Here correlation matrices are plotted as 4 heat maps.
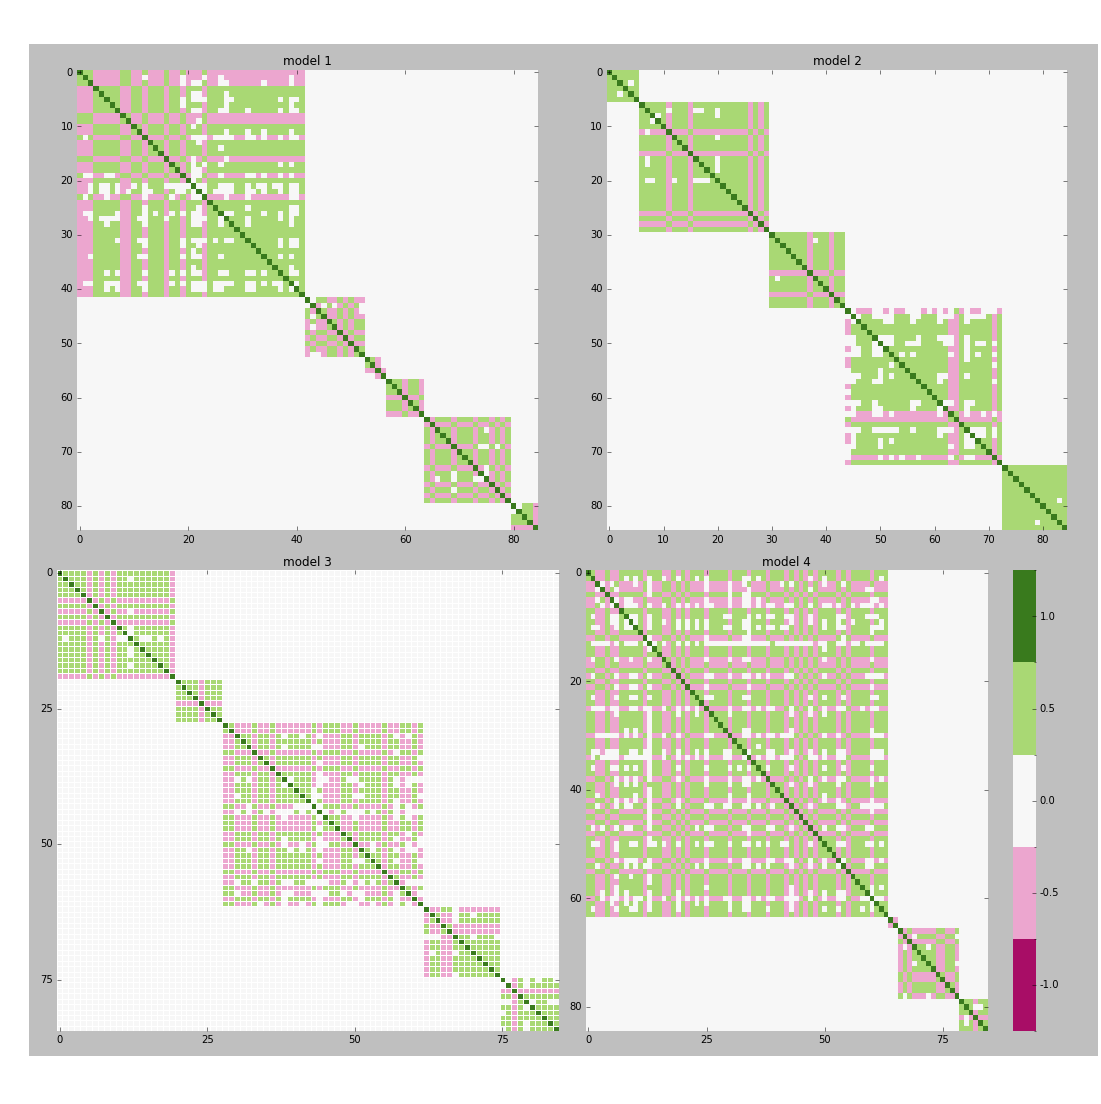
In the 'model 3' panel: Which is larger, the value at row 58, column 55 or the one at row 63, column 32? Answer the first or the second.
the first
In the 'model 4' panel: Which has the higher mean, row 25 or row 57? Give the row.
57
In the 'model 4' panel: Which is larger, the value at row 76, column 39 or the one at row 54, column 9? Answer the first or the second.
the second
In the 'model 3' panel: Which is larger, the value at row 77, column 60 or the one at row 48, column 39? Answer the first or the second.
the second
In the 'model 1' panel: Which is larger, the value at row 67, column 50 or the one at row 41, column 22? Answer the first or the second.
the second
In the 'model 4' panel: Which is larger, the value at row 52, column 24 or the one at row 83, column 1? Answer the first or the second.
the first
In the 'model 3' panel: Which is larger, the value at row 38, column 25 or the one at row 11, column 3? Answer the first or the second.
the second
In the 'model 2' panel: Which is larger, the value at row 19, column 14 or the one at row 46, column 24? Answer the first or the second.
the first
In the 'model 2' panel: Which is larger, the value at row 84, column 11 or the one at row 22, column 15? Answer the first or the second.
the first
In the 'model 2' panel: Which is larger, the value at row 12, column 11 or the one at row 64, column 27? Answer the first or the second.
the second
